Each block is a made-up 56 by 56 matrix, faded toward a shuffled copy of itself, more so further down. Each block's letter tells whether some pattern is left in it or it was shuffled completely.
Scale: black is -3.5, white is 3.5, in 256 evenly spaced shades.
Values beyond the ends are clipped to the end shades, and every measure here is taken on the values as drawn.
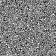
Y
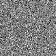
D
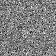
Y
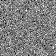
Y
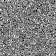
Y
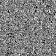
D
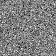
Y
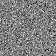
Y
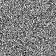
Y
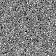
Y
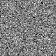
D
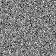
Y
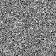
D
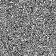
Y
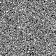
Y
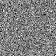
D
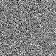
D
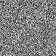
Y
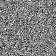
Y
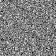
D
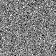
Y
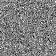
Y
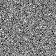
D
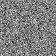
Y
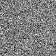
D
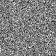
Y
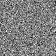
Y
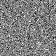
Y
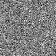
D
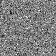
D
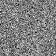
D
